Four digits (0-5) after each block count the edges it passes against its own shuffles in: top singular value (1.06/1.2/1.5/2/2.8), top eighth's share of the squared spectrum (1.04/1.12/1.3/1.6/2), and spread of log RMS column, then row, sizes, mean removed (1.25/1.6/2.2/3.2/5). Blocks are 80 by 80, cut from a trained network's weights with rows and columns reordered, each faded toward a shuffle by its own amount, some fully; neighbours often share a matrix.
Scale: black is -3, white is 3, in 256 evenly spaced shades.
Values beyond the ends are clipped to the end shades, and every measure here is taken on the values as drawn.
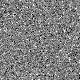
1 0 0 0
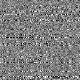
3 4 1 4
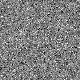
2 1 0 0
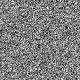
2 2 0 0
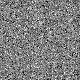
0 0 0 0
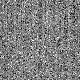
2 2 0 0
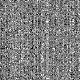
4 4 1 3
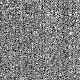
2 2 0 1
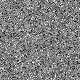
0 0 0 0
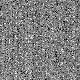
2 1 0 0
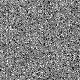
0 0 0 0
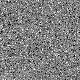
0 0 0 0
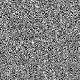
3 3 1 2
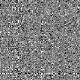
3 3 3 2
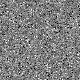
2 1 0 0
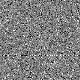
3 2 1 1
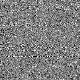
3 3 1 2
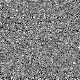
1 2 0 2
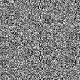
3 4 2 1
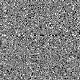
2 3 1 1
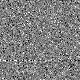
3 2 1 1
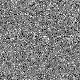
1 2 0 1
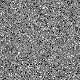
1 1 0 1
